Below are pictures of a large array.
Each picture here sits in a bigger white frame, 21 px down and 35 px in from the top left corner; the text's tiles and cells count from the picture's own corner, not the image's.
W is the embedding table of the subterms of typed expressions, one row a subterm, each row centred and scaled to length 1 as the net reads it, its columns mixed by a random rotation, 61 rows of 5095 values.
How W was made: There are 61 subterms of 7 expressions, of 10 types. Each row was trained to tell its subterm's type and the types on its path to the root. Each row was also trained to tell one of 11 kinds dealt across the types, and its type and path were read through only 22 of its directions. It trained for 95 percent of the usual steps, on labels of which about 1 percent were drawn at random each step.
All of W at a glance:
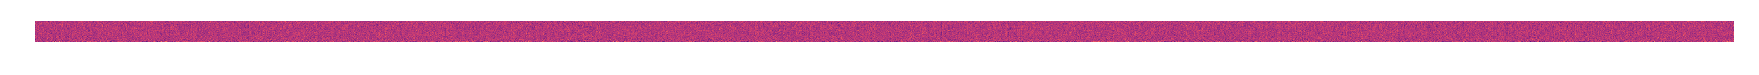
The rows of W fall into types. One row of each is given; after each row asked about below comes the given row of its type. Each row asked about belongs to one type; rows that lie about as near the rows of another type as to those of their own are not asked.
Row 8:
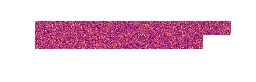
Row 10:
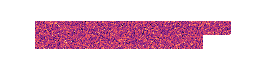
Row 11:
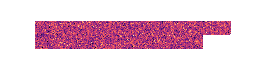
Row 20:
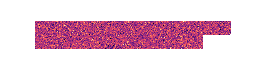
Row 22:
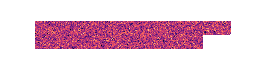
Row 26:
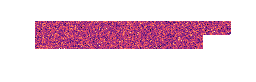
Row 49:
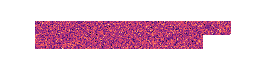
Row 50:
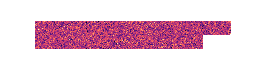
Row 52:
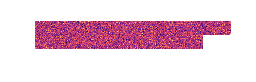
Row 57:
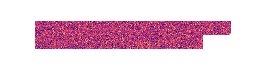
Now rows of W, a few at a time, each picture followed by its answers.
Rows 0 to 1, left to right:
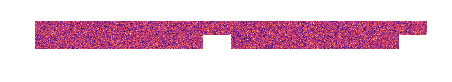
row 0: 22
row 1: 11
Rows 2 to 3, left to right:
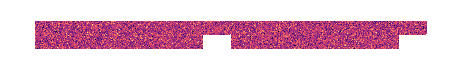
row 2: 10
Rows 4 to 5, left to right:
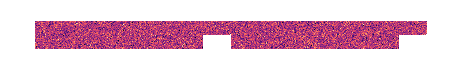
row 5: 8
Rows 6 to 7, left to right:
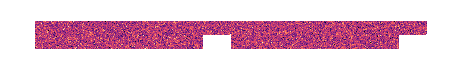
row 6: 22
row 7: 22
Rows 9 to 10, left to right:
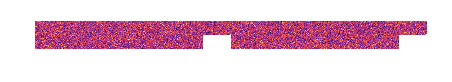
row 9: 8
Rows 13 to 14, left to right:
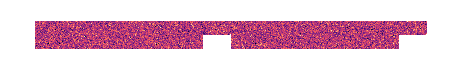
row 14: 49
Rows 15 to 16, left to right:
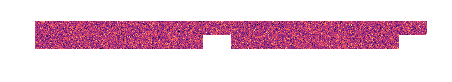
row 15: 11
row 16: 57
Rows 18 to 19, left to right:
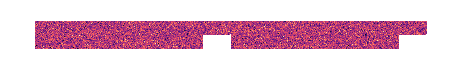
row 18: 49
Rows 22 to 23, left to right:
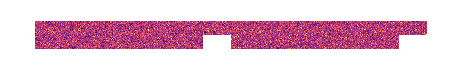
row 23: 50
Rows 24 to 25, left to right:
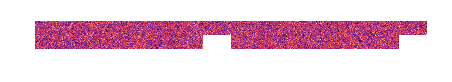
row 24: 50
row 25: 22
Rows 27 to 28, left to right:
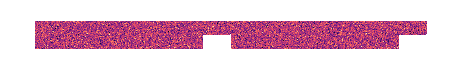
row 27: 22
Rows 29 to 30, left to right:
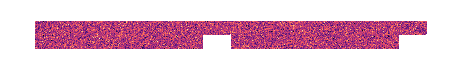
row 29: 8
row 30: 20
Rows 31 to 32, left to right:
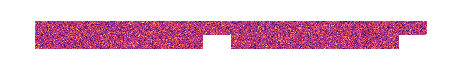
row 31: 11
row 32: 50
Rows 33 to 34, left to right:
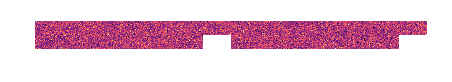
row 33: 11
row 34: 49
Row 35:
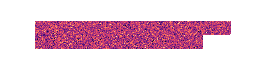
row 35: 11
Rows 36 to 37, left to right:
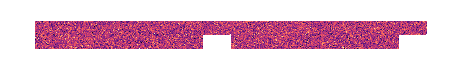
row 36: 52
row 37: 50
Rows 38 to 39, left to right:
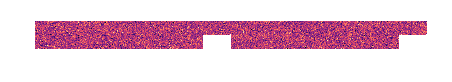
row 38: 20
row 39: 49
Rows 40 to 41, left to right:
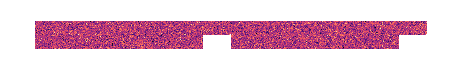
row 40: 57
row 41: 49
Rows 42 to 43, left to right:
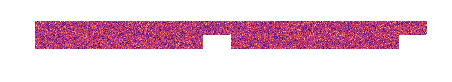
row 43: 22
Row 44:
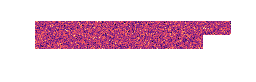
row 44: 8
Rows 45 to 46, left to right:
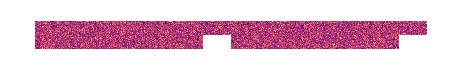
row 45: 52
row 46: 52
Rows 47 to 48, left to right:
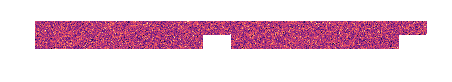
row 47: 57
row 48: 8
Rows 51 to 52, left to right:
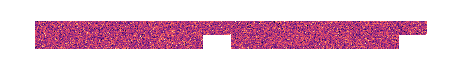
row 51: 10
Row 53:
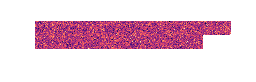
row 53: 8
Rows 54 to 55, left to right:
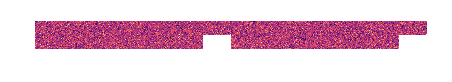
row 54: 26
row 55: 26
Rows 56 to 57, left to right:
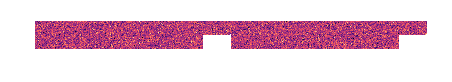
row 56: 20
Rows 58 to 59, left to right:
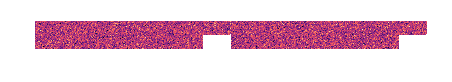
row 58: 50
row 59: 49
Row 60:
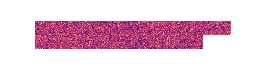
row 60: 11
